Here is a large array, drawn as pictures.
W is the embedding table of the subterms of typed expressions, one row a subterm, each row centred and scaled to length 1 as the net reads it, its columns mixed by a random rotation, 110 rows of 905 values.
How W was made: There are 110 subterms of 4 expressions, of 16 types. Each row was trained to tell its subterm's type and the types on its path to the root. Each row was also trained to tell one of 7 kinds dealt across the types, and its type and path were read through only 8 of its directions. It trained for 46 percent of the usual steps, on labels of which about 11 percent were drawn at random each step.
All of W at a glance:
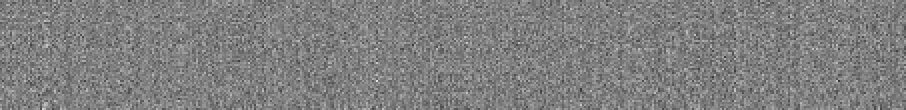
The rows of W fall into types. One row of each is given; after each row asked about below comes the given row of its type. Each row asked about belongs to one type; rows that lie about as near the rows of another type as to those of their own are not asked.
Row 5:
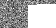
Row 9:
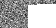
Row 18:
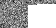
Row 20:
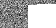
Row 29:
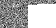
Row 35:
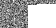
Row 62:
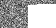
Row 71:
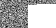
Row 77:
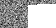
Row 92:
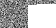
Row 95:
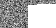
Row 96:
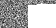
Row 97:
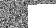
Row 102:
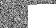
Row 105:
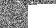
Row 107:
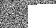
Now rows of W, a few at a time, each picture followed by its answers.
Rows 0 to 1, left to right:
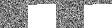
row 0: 5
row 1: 96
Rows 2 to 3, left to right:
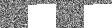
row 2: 92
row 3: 95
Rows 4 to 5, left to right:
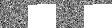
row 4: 62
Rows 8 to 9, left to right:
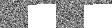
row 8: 96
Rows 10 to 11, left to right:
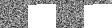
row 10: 5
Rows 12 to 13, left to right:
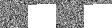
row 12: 105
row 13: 18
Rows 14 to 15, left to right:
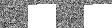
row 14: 77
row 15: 97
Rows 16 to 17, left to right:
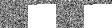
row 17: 102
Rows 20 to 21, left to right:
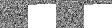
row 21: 97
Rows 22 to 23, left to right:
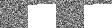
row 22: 95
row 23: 96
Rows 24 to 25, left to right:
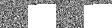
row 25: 18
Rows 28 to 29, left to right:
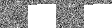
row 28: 105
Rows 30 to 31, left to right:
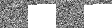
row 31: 96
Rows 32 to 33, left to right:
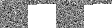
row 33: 102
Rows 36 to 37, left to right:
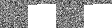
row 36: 102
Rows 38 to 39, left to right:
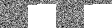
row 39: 71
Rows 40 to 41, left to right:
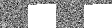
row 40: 92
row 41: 9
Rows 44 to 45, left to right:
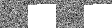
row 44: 97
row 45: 97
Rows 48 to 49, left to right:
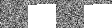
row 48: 5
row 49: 107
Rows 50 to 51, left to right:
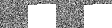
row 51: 35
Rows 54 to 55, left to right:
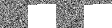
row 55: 5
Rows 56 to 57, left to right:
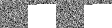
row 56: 35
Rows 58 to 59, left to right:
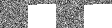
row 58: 107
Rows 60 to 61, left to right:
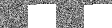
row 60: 5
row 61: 35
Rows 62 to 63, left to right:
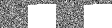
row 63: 18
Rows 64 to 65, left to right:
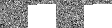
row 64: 18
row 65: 96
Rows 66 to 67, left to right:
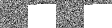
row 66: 20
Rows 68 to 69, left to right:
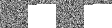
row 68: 71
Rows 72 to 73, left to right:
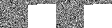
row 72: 35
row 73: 18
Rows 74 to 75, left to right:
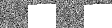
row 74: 62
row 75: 20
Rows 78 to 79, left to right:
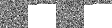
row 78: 102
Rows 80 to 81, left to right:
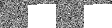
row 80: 107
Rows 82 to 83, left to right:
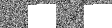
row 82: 35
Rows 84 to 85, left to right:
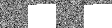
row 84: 92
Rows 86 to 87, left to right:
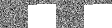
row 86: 35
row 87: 20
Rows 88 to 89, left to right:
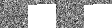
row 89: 62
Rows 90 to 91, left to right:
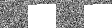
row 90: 5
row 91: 20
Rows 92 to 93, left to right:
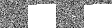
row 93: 96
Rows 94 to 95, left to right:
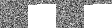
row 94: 102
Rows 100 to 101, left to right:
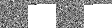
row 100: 102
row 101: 107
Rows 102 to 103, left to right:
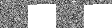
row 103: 105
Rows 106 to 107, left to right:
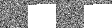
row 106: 105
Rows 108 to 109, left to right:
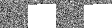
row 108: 9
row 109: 18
